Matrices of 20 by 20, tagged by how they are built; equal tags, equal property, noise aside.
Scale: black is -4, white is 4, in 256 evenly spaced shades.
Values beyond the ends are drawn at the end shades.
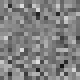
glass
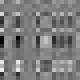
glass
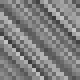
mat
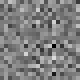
glass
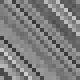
mat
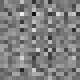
glass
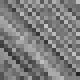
mat
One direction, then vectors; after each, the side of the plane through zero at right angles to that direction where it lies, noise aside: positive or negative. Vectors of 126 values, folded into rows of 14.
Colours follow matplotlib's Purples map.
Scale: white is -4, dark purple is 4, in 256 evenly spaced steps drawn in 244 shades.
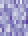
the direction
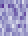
negative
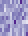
negative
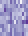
positive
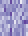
positive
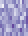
positive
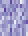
positive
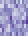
positive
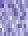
negative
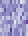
positive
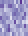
negative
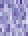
negative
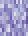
positive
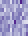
negative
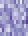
positive
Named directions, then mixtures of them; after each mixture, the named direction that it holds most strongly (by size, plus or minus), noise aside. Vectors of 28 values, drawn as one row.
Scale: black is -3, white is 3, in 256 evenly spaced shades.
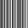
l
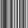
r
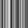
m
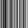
r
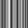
m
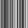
r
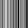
r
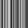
m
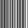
l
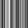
m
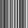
r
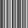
l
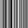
l
